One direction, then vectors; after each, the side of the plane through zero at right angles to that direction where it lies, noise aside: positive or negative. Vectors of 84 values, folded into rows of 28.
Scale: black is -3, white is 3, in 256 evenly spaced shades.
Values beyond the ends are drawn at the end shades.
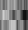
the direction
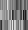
positive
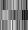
positive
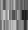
positive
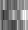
negative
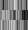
positive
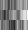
negative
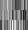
positive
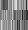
positive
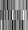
negative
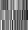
positive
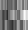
negative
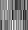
positive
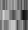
positive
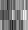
negative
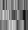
positive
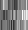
negative
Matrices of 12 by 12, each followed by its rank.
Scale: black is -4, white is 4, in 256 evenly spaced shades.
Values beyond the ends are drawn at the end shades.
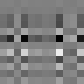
one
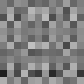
two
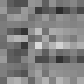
two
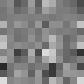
two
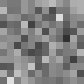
full rank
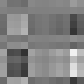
one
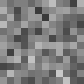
full rank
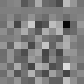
two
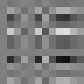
one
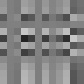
one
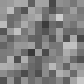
full rank
